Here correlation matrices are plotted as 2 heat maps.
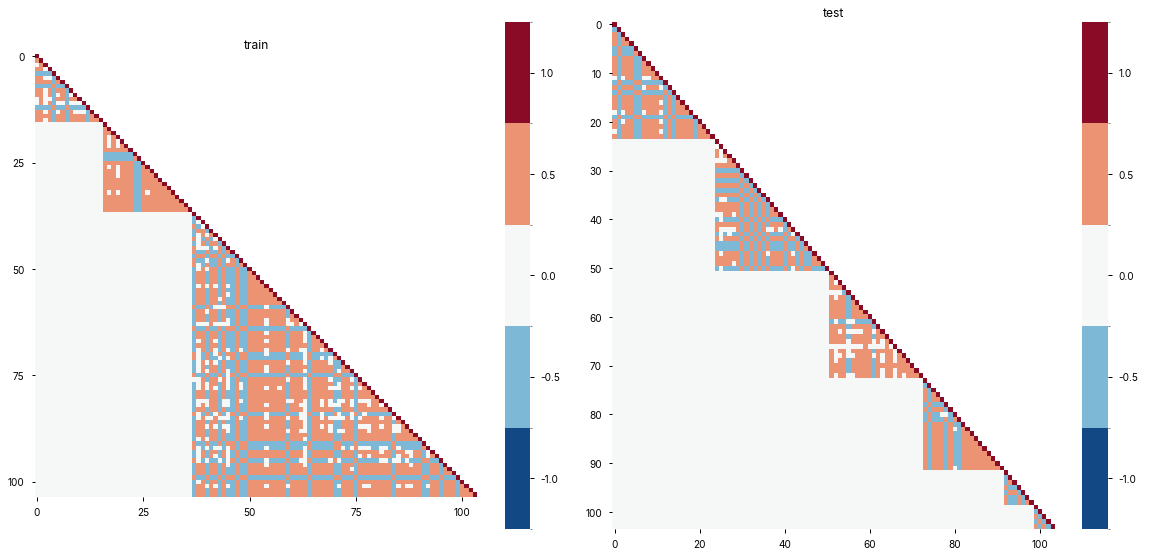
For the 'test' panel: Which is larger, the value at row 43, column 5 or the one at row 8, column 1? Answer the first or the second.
the first
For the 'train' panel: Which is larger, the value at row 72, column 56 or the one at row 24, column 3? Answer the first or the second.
the first
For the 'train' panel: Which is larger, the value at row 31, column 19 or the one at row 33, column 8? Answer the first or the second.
the first
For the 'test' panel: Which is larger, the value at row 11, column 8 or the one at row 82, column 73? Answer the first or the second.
the second
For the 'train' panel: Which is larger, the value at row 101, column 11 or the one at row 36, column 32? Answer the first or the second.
the second
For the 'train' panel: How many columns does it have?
104
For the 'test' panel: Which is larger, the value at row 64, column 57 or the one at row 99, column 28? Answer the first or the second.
the first
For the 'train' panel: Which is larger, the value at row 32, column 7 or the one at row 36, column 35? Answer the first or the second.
the second
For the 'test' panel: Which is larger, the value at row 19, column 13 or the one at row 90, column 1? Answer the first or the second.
the second
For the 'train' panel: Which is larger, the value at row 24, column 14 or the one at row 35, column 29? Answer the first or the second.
the second
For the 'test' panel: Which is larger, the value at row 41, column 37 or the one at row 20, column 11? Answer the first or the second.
the first
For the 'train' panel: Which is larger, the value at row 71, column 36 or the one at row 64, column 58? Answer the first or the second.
the first
